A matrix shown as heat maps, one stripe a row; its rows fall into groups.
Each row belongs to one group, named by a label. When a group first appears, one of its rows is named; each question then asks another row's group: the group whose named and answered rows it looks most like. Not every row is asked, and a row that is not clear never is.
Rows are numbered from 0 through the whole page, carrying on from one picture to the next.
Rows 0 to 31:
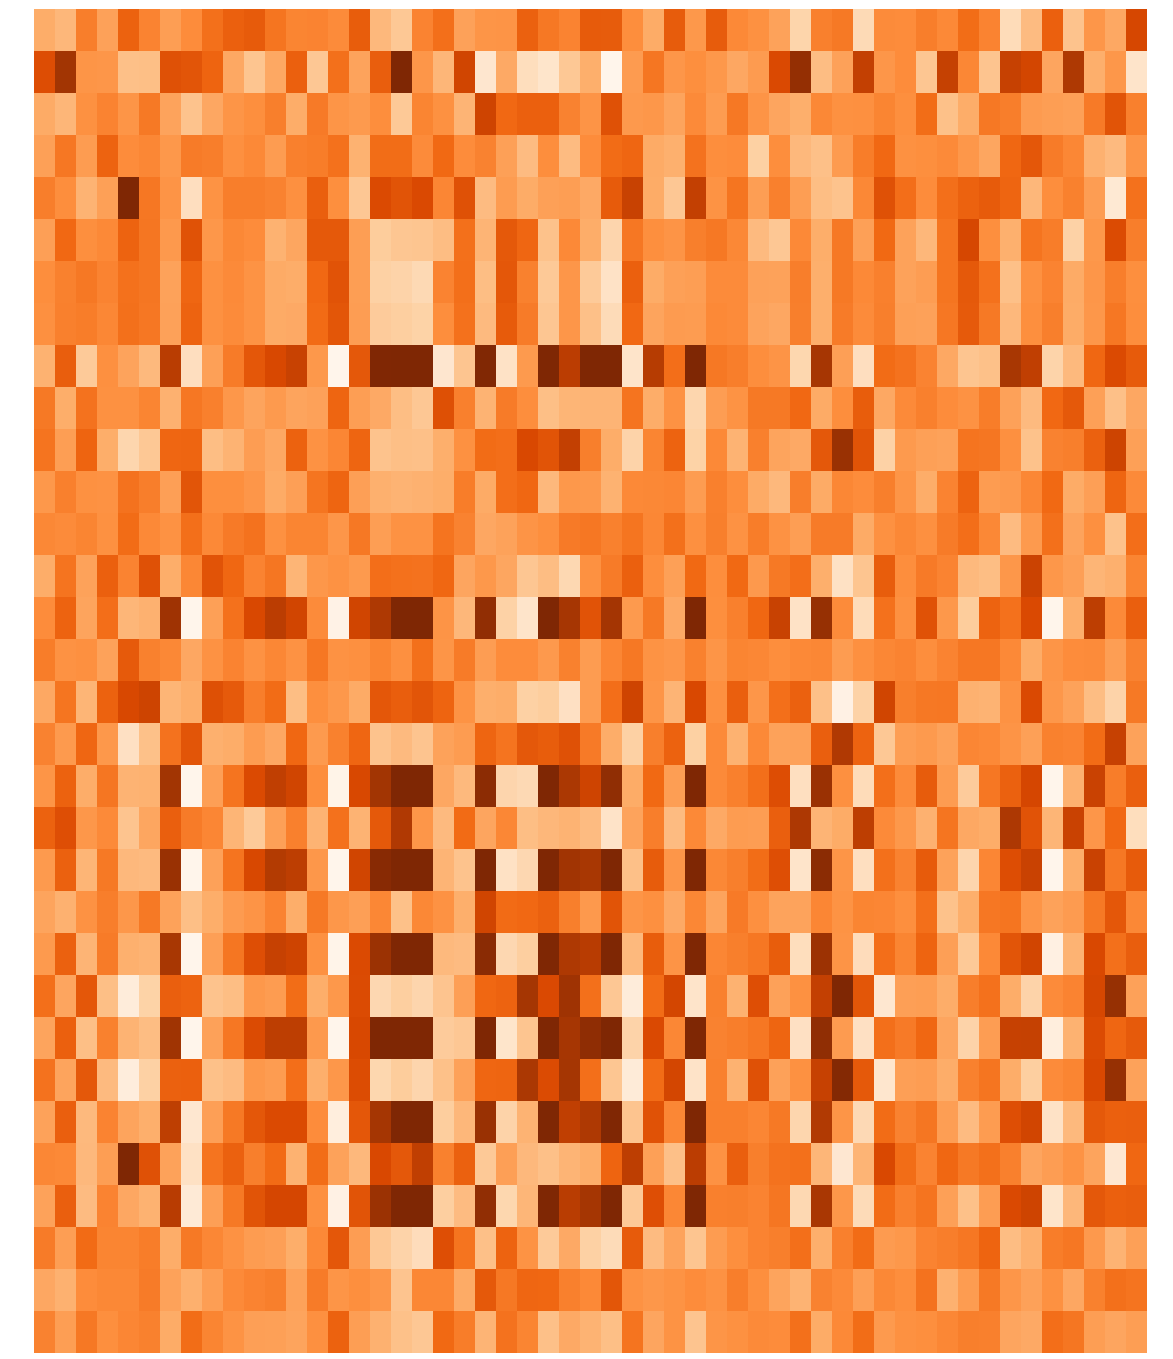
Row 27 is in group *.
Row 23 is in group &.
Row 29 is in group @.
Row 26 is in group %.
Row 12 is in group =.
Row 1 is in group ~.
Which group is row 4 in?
*
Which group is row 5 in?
@
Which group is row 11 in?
@
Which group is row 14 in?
%
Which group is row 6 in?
@
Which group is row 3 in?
*
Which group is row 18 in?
%
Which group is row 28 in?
%
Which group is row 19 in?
~
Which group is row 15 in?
*
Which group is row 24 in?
%
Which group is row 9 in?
@
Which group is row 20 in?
%
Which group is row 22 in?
%
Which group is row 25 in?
&
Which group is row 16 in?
*
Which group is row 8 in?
%
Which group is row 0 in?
=
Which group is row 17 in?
&
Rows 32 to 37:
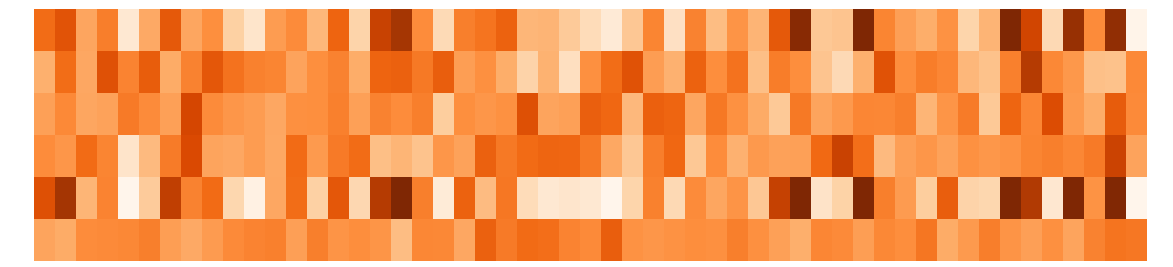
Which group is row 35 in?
&
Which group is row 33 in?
*
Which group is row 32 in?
~
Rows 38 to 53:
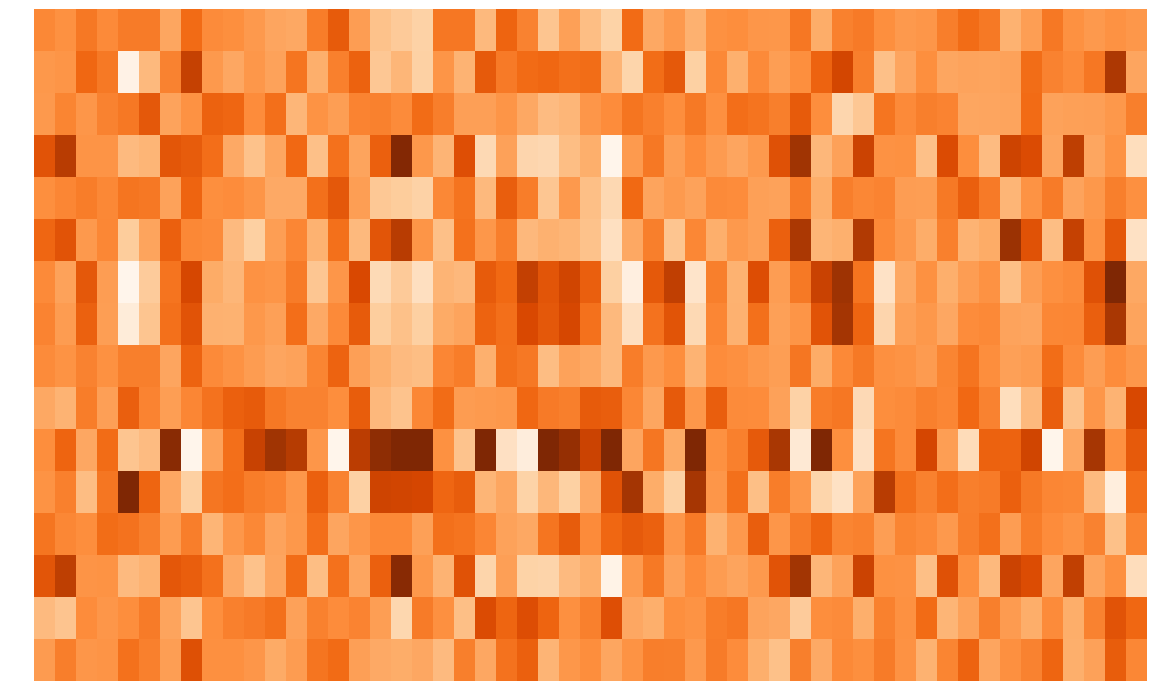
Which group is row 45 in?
&
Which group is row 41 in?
~
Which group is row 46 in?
@
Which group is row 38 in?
@
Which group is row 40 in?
*
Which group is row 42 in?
@
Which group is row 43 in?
~
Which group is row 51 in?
~
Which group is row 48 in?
%
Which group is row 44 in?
&
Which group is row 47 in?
=
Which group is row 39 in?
&
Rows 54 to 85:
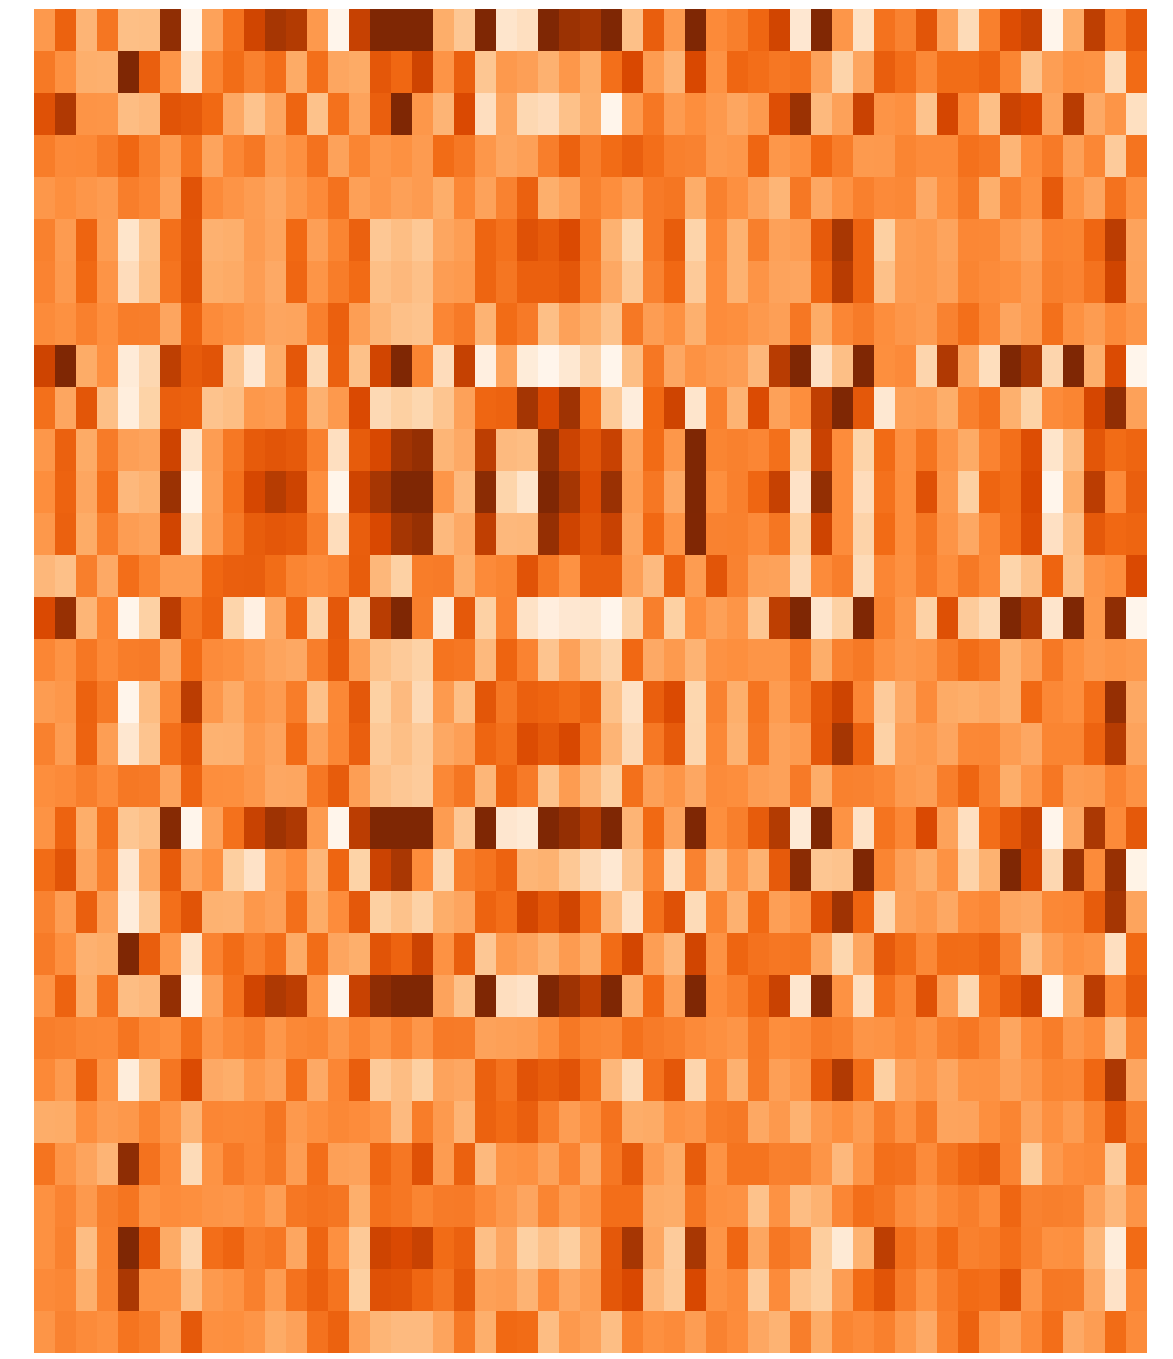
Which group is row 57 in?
=
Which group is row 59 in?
&
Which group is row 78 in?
=
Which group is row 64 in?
%
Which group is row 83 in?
*
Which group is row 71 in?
&
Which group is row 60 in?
&
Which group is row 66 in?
%
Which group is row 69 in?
@
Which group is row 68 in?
~
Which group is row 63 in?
&
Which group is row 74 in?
~
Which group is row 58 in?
@
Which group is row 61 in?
@
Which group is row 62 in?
~
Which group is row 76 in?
*
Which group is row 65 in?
%
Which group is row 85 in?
@
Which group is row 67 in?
=
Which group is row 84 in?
*
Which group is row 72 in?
@
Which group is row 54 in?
%
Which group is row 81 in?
*
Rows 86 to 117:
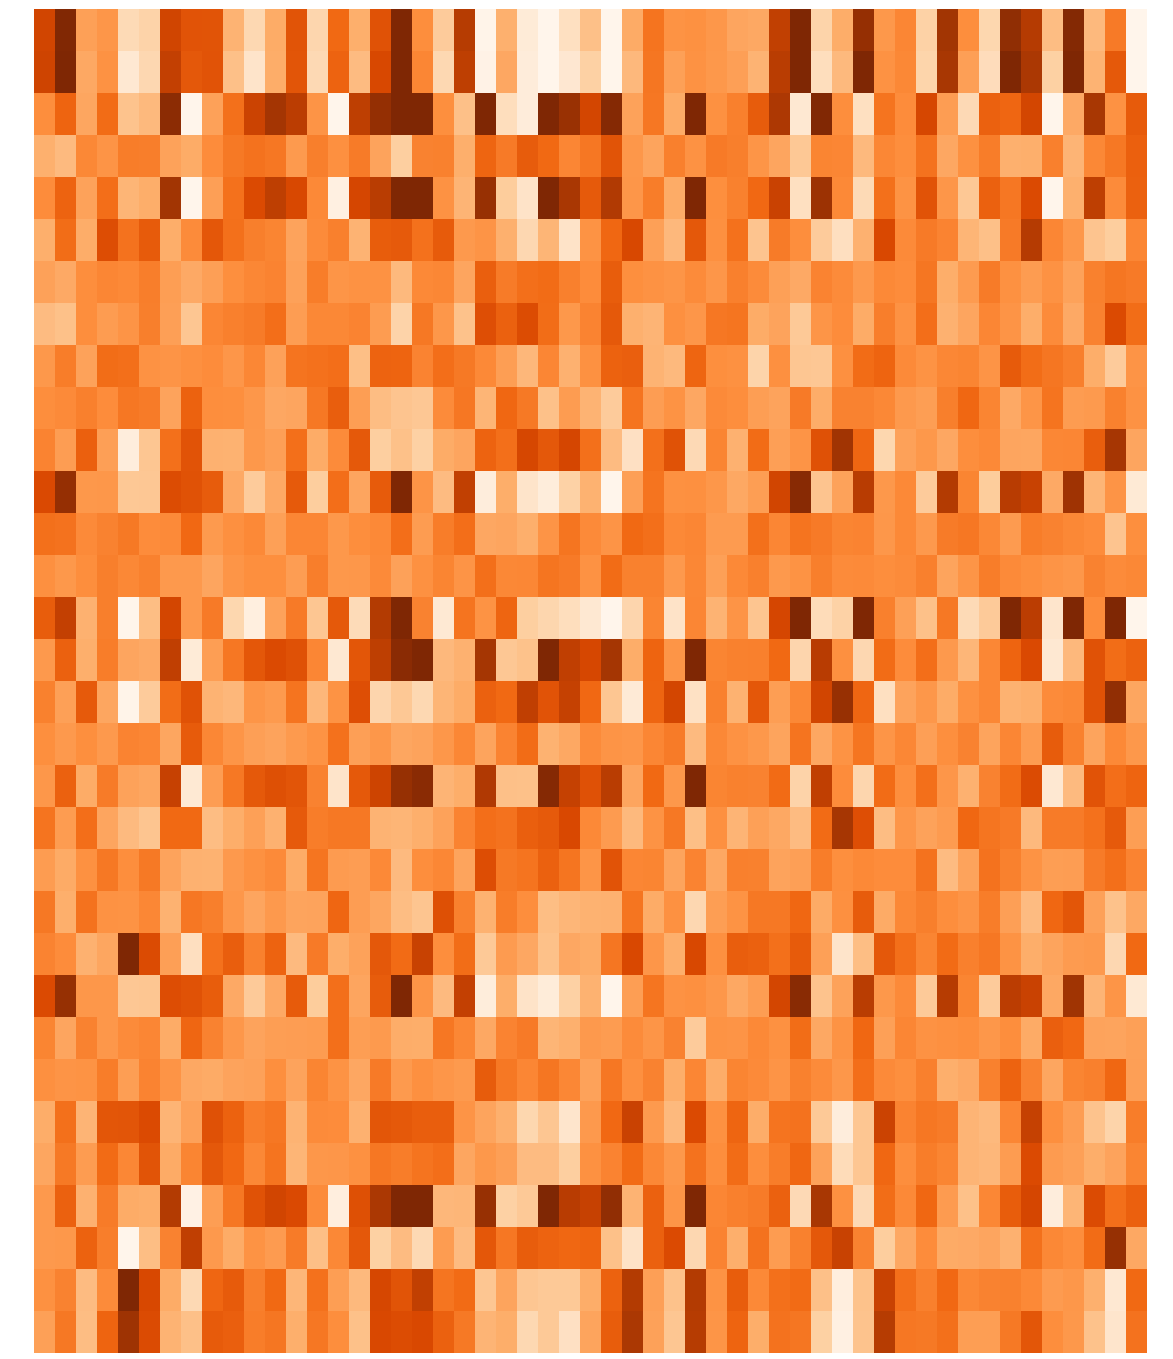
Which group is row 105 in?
&
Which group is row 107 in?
@
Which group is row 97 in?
~
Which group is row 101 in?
%
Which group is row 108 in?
*
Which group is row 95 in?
@
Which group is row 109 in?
~
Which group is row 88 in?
%
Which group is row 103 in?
@
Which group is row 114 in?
%
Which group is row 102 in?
&
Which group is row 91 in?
*
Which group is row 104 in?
%
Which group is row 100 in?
~
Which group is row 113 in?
*
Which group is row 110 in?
@
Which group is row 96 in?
&
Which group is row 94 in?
*
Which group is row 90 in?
%
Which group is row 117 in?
*
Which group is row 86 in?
~
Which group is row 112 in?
*
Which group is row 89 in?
=
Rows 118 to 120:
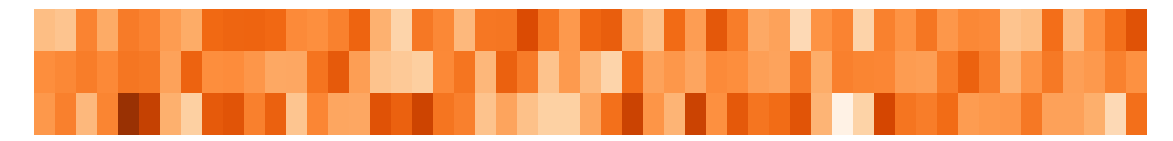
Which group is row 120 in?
*
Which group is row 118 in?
=
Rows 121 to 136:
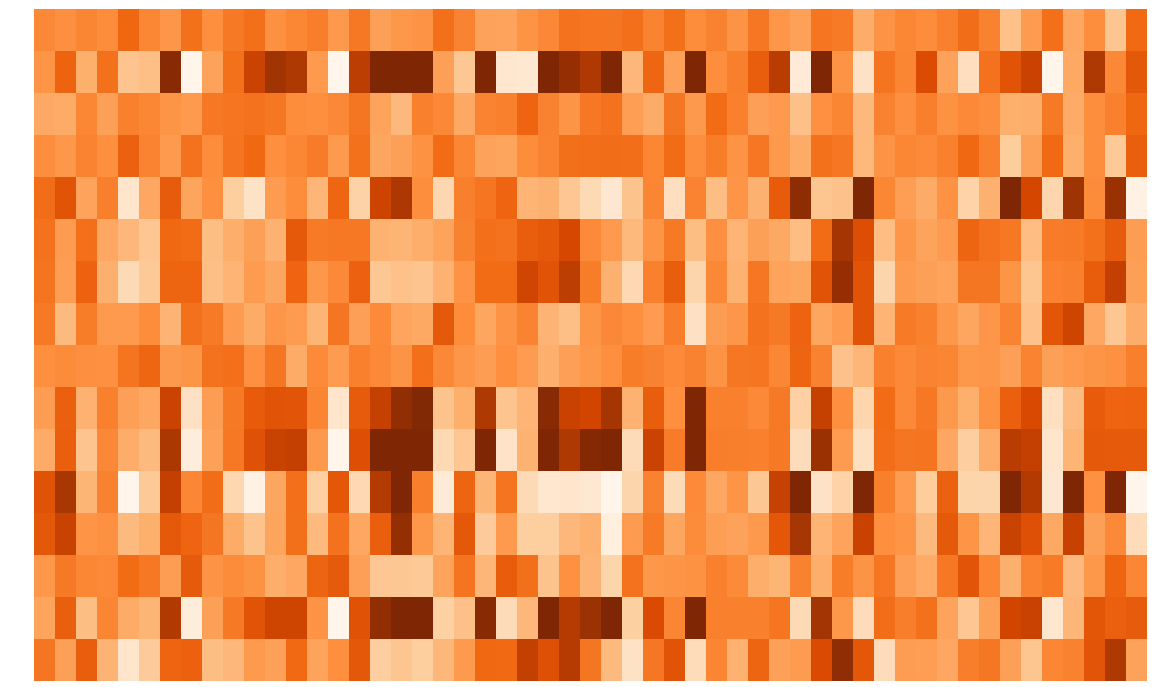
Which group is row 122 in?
%
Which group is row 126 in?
&
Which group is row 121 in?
=
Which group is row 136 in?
&
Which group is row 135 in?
%
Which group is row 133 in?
~
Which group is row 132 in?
~
